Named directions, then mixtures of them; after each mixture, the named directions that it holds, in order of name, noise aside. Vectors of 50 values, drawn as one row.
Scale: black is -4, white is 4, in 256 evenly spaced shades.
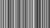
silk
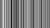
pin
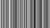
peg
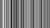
pin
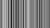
pin, silk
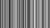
peg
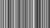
silk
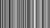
peg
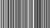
peg, silk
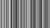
peg, pin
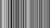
pin, silk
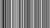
pin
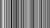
pin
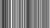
pin, silk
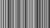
silk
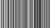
peg, silk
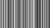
silk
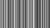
silk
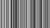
peg, pin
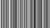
peg
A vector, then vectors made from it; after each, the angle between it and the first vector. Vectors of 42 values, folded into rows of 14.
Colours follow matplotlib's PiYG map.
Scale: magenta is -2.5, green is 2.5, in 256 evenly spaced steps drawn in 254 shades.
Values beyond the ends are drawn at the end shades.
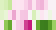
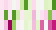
partly opposed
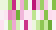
partly aligned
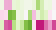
nearly opposite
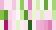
partly opposed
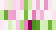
partly aligned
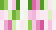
partly opposed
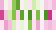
partly opposed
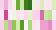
partly opposed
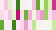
orthogonal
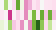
partly aligned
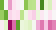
partly opposed
